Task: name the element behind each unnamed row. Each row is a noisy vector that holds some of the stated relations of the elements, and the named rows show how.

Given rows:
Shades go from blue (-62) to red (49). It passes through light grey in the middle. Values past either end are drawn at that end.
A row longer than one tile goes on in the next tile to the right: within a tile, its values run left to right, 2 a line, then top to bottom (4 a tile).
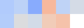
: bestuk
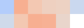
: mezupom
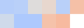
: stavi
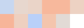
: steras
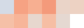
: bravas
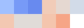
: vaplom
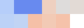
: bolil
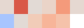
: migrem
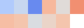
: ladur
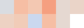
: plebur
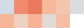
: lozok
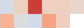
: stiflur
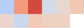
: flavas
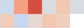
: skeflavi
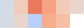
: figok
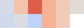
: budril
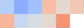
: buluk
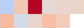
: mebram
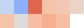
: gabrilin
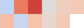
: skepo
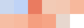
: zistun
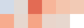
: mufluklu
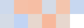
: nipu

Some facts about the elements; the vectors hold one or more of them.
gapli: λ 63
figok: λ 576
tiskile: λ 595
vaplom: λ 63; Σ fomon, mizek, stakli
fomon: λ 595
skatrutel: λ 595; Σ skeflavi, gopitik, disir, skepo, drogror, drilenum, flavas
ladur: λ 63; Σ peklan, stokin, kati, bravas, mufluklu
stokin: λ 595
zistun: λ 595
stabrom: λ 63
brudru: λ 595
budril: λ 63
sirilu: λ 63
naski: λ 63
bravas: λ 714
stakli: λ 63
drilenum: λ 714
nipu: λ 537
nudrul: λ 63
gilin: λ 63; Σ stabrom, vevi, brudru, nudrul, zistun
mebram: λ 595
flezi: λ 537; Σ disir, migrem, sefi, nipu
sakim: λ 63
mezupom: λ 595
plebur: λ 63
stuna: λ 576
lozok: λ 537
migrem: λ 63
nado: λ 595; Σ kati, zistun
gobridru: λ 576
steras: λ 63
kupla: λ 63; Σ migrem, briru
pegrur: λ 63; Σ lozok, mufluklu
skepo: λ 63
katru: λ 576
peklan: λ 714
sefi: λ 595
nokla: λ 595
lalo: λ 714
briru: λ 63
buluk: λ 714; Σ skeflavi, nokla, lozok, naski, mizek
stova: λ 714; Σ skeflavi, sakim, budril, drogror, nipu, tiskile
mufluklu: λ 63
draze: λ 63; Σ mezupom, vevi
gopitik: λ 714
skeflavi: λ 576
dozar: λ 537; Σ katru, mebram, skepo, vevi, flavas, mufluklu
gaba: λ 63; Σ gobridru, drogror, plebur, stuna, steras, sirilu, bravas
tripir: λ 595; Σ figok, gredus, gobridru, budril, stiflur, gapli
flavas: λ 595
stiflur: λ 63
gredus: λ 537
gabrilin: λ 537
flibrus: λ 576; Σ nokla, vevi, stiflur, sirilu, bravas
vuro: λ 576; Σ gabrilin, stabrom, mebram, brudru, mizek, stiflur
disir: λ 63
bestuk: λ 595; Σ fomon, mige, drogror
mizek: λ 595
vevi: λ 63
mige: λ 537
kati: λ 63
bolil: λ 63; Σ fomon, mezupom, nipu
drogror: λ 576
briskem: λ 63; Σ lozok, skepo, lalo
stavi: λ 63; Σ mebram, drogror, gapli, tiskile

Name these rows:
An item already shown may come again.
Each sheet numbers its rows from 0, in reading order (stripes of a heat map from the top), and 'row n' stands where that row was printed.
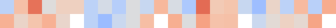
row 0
vevi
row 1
skatrutel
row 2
mizek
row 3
dozar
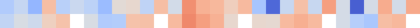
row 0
bestuk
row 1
stavi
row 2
kati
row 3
gilin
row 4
tripir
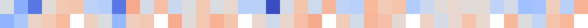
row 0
flezi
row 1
gaba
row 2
stakli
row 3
vuro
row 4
fomon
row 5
mige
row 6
flibrus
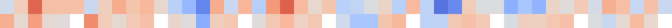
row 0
mufluklu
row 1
nokla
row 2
gaba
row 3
katru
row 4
stavi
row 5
bolil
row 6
draze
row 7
nipu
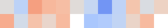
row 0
naski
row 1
stova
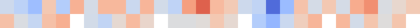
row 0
flibrus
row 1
nipu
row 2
drogror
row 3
stova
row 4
lalo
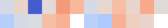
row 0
kupla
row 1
disir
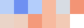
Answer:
nado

